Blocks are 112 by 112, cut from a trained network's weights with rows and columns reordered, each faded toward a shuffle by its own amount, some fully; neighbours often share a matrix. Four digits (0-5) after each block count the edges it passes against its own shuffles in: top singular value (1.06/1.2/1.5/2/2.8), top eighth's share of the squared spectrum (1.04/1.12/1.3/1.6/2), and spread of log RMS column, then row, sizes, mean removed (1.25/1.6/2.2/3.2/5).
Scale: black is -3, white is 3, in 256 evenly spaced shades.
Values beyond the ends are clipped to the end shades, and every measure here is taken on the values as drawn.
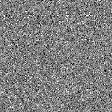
3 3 1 2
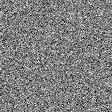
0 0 0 0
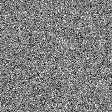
2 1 0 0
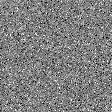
0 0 0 0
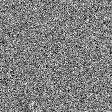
0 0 0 0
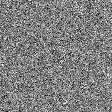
0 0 0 0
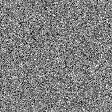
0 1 0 1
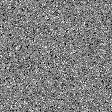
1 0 0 0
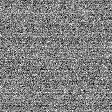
3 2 0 0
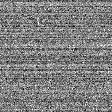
4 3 1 1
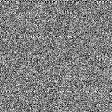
4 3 1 2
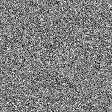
1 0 0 0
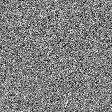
1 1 0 0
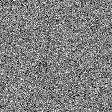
1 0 0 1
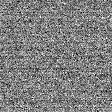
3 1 0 0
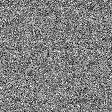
0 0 0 0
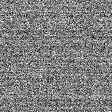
3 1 0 0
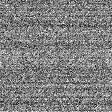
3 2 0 1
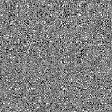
4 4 2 3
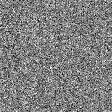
1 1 0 0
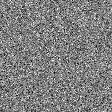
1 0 0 0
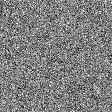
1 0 0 0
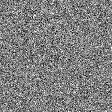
1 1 0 1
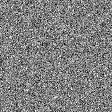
1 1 0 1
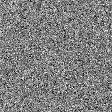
0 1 0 1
